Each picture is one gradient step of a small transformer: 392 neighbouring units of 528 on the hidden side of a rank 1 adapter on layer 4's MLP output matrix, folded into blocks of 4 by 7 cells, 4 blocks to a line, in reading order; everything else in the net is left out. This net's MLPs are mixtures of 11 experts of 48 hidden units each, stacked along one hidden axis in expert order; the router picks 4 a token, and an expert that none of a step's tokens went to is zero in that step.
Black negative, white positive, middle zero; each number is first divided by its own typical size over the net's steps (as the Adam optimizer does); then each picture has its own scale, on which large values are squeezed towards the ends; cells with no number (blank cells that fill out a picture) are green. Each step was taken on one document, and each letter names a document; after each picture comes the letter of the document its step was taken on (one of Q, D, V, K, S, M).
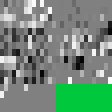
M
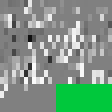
M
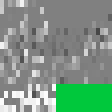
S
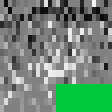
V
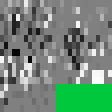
M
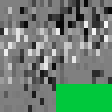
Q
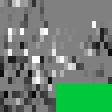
S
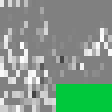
S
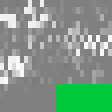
M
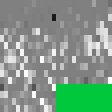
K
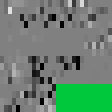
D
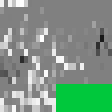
S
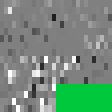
D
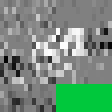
V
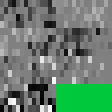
V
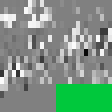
M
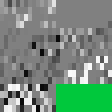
V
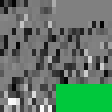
V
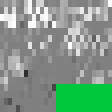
M
